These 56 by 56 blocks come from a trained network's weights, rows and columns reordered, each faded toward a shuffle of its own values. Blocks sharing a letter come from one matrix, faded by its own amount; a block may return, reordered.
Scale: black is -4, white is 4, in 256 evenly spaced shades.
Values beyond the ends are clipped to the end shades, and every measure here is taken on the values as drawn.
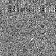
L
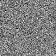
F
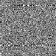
L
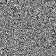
F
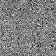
F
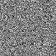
L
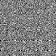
L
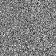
F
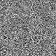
L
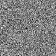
L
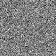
F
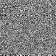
L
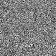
F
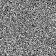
F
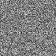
L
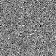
F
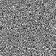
L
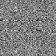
L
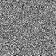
L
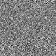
L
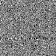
F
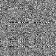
L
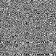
L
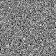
F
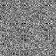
L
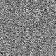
L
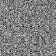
L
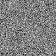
F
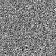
L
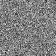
F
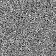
F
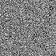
F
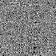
F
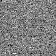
F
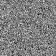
F
